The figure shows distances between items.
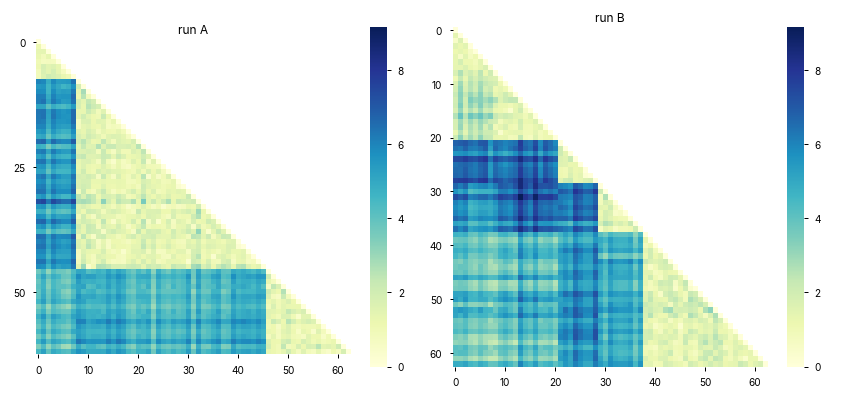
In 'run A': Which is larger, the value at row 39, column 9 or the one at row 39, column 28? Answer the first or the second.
the first
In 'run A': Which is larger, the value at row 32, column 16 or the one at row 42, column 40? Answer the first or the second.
the first
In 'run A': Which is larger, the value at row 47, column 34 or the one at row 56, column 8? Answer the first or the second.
the second
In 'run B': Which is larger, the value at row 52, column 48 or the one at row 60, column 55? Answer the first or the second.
the first
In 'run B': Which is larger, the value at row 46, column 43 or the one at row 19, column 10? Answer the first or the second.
the first
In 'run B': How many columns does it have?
63
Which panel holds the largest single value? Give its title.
run B
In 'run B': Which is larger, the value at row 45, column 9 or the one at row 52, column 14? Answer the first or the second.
the second
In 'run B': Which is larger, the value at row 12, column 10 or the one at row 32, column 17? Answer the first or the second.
the second
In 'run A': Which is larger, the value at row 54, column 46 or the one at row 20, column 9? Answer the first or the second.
the second
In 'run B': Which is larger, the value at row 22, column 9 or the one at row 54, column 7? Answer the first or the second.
the first
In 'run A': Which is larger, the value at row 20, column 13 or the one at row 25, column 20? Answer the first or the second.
the first
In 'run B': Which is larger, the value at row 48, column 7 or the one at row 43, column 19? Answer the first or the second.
the second
